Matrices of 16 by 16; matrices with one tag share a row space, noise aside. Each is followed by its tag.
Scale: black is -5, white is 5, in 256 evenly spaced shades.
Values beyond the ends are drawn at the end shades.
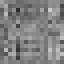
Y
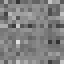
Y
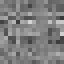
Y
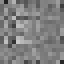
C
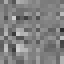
C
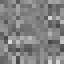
Y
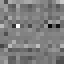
Y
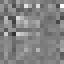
C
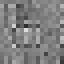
C
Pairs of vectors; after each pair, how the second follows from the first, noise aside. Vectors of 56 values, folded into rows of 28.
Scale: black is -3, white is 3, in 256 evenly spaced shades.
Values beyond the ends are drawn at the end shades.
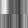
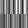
shuffled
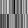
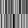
reversed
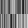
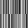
shuffled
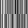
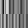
shuffled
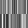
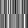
shuffled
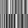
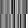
shuffled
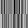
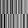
shuffled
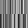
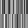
reversed
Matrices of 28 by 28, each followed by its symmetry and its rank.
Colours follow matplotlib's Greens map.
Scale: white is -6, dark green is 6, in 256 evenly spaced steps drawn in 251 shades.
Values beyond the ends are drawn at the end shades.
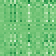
neither, rank two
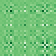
symmetric, rank two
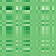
neither, rank one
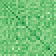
symmetric, rank five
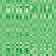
neither, rank two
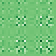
symmetric, rank two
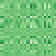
neither, rank two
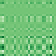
neither, rank one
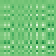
neither, rank one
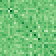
symmetric, rank five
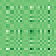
symmetric, rank two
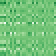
neither, rank two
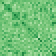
symmetric, rank five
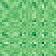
symmetric, rank two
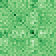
symmetric, rank five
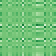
neither, rank one
